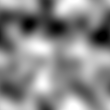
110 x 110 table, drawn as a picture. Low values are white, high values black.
Grain: smooth. Lone odd cells: none. Odd rows or columns: none.
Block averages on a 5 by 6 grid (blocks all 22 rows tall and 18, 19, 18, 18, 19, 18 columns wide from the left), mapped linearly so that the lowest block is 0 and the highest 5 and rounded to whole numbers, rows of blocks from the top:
3 3 4 1 1 2
3 3 3 4 3 5
2 1 0 2 0 1
3 2 0 2 2 2
2 2 2 1 2 2
